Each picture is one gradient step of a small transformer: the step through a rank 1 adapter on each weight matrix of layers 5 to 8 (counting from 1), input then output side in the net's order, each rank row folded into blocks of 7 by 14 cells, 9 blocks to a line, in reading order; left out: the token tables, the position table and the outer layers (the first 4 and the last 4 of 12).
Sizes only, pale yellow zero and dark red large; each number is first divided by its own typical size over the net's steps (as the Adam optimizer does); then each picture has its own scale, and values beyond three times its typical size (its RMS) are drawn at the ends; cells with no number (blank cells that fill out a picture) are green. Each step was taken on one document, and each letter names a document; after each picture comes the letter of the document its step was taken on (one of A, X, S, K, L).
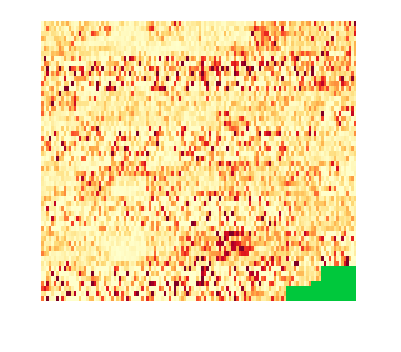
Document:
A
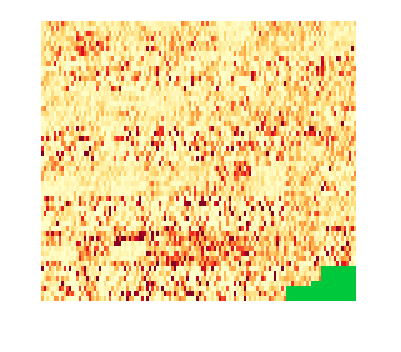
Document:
A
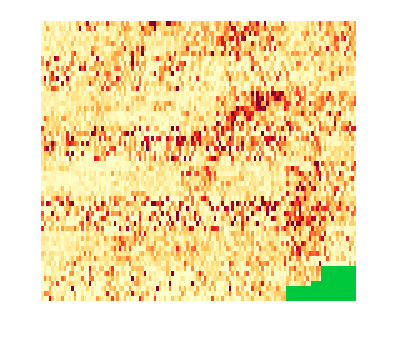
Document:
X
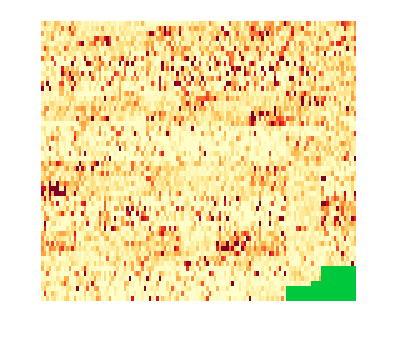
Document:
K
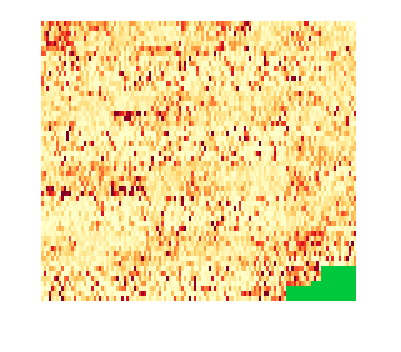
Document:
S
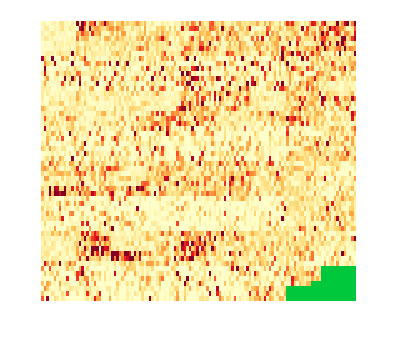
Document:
K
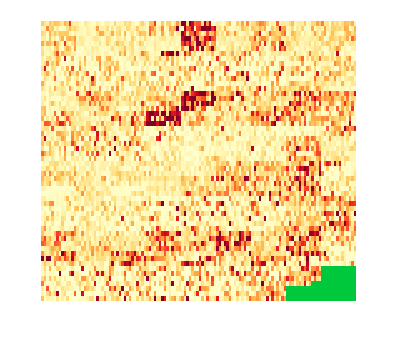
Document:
X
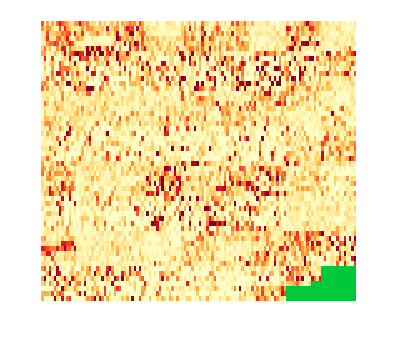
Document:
S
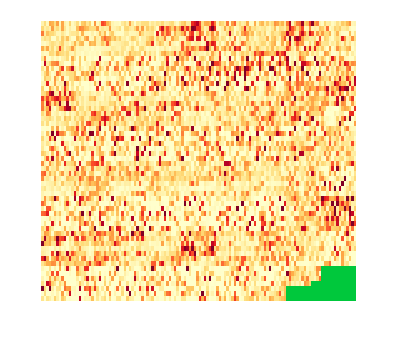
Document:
A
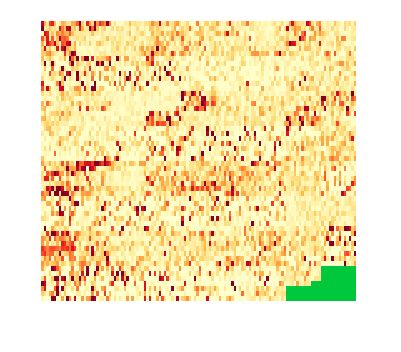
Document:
S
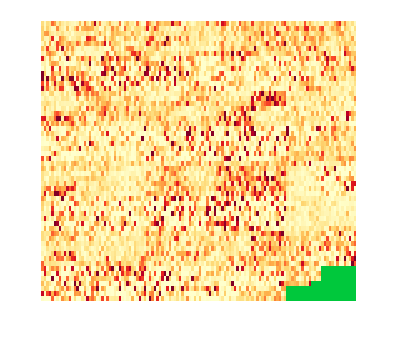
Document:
S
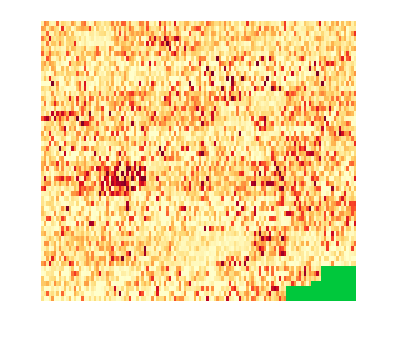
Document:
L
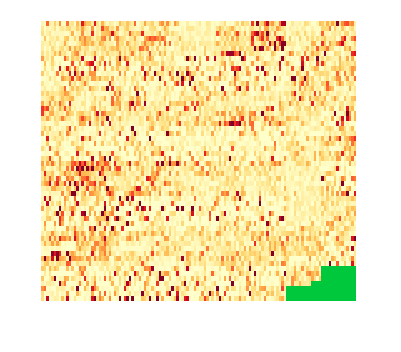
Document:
K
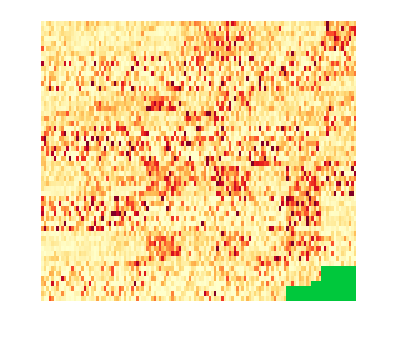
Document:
X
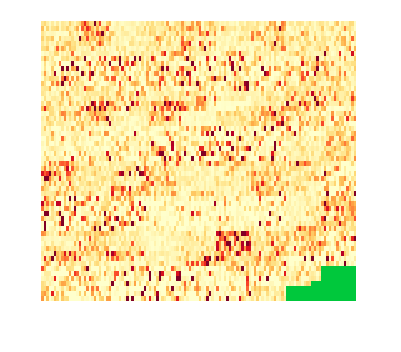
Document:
K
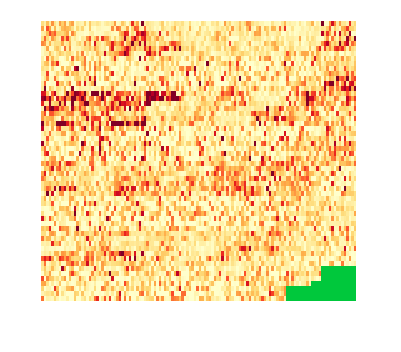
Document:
L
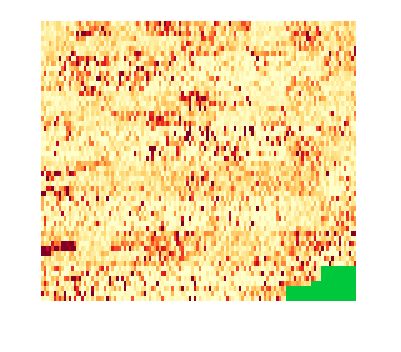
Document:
S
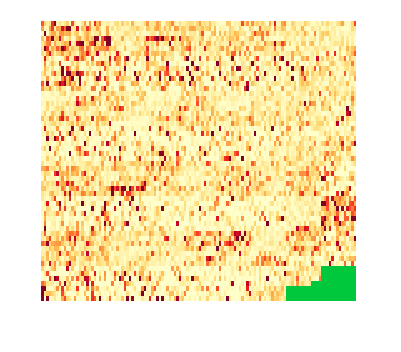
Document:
K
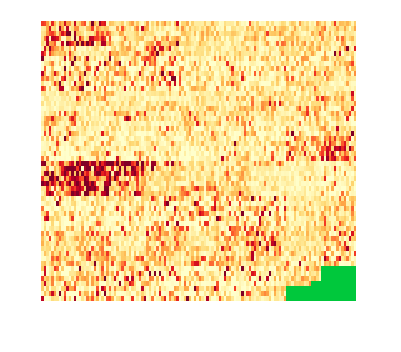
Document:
S
